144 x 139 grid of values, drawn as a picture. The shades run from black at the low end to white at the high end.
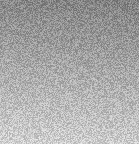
Grain: fine. Stripes: none. Slope: up to the bottom.
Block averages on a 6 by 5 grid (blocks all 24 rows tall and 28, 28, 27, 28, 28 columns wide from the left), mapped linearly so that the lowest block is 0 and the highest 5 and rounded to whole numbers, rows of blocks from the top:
0 0 0 0 0 | 1 1 1 1 1 | 2 2 2 2 2 | 3 3 3 3 3 | 4 4 4 4 4 | 5 5 5 5 5
